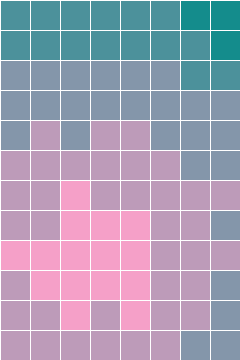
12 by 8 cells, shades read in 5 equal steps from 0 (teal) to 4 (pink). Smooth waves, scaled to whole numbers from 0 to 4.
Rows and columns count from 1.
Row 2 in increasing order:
0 1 1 1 1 1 1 1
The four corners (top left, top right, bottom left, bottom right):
1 0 3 2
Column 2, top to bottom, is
1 1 2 2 3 3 3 3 4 4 3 3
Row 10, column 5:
4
